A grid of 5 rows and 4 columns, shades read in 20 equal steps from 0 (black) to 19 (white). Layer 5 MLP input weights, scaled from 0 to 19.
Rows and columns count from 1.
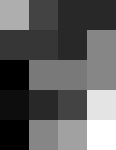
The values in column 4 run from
3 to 19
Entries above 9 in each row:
1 1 1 1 3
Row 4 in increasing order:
1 3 5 17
